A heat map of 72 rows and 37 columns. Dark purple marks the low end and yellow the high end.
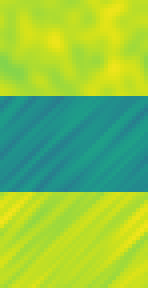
It is made of 3 by 1 panels. Panel 1,1: very high, blotchy, faint in contrast. Panel 2,1: middling, slanting up to the right, faint in contrast. Panel 3,1: very high, slanting up to the right, faint in contrast.
